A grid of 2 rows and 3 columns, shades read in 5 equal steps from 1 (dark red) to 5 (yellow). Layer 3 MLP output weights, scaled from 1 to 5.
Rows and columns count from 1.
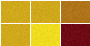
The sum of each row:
11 10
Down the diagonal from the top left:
4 5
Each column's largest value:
4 5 3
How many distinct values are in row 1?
2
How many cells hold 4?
3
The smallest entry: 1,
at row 2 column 3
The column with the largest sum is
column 2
